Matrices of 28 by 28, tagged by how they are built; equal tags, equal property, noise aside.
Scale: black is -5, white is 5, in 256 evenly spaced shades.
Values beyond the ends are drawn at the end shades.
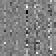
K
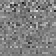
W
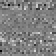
W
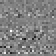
W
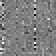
K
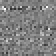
W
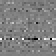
W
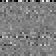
W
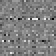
W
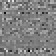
W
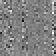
K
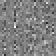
K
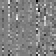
K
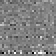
W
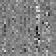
K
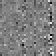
K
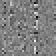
K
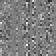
K
